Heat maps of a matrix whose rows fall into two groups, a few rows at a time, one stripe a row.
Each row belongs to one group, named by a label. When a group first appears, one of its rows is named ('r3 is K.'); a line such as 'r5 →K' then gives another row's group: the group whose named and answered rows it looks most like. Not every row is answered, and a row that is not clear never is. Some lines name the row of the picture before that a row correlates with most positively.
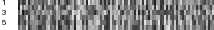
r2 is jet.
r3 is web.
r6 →jet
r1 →jet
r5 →jet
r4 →jet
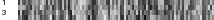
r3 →web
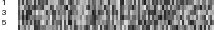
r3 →web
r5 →web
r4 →web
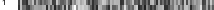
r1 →web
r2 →web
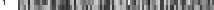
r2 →jet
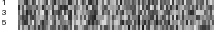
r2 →jet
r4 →web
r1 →web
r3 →web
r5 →web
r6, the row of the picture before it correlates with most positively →2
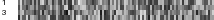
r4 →jet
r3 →jet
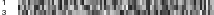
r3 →web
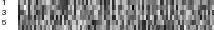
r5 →web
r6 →web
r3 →jet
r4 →jet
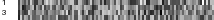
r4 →jet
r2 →web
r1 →jet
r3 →web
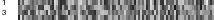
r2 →jet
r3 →web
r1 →jet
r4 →jet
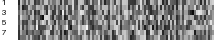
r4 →jet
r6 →web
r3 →web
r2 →web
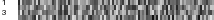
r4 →web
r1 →web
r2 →jet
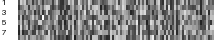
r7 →web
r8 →jet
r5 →jet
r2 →jet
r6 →jet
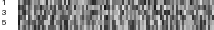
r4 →jet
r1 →web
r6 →jet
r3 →web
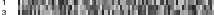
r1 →jet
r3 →web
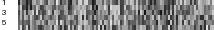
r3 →web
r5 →web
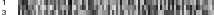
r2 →web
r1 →web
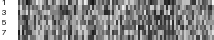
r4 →web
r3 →jet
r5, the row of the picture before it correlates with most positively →2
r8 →web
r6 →web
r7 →web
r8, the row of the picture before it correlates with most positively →1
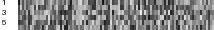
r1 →web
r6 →jet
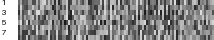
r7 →web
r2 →web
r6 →web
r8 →jet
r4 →web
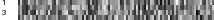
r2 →web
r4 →jet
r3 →web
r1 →web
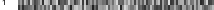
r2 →web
